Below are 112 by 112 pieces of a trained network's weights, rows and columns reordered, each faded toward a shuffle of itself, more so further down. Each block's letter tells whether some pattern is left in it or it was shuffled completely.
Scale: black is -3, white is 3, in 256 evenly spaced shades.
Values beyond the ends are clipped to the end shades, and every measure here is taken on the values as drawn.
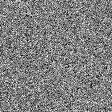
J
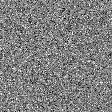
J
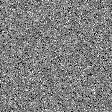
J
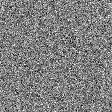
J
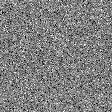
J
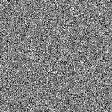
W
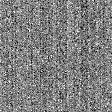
W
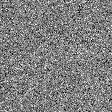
J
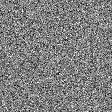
J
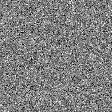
W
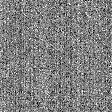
W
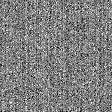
W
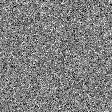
J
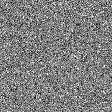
W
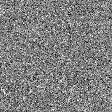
W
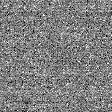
W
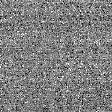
W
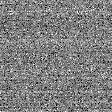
W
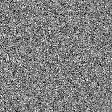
W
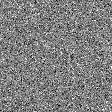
J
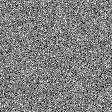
J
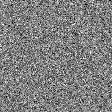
W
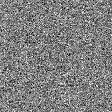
W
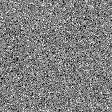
J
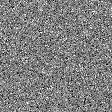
J
